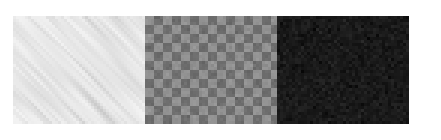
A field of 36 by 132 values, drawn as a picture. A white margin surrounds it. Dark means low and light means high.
The table splits into one row of 3 panels. Panel 1,1: very high, slanting down to the right, faint in contrast. Panel 1,2: middling, checkered. Panel 1,3: very low, fine-grained, faint in contrast.
